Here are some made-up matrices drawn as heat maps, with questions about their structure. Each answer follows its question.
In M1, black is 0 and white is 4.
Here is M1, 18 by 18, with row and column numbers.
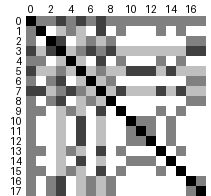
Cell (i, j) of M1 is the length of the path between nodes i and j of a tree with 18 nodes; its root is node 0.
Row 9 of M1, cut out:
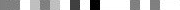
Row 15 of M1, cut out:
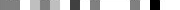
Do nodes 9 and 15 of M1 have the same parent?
yes
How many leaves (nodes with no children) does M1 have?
14
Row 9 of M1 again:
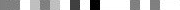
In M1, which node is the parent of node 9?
7
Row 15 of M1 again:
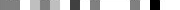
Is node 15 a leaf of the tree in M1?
yes
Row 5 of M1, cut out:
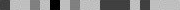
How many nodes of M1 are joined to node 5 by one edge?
5
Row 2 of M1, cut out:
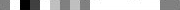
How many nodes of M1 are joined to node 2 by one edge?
1
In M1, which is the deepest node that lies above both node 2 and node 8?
3
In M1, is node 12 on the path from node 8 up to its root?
no
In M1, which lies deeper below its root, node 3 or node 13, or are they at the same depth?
node 13
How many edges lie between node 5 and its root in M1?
1
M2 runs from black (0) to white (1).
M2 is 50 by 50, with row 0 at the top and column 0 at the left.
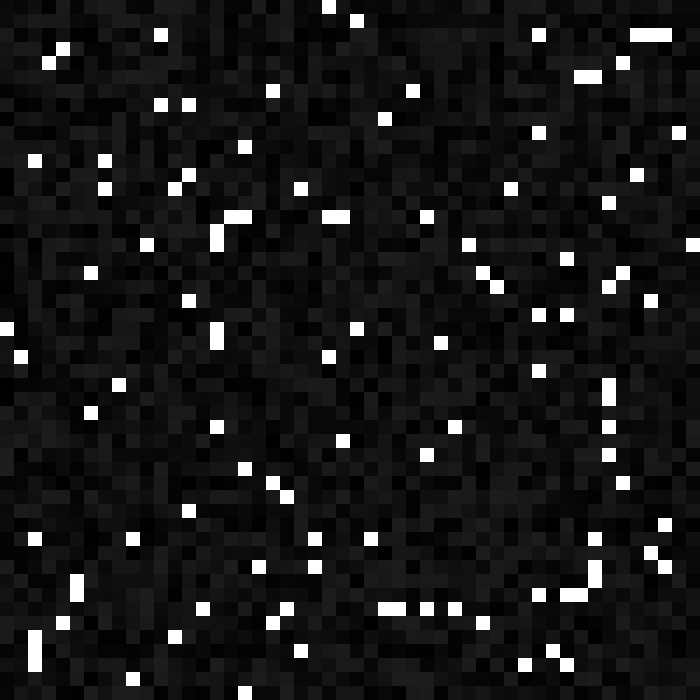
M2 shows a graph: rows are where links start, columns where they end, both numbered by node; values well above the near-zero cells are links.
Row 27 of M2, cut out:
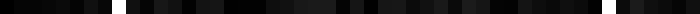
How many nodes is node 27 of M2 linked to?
2
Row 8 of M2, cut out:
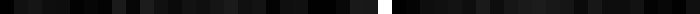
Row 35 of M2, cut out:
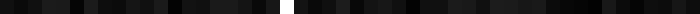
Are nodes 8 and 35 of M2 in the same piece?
yes
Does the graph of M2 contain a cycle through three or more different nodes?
yes
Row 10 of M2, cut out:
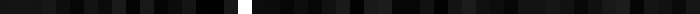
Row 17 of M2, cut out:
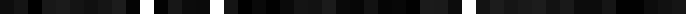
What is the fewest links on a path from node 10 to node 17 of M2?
1
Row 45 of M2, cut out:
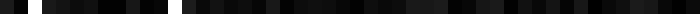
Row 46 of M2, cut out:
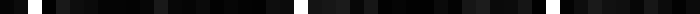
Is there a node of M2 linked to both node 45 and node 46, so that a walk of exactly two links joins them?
yes
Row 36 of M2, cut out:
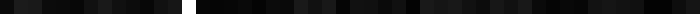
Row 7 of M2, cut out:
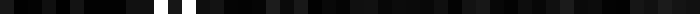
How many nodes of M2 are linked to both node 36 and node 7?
1
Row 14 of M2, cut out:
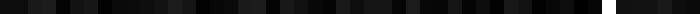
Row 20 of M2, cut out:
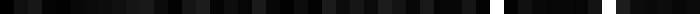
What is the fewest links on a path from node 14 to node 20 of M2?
2
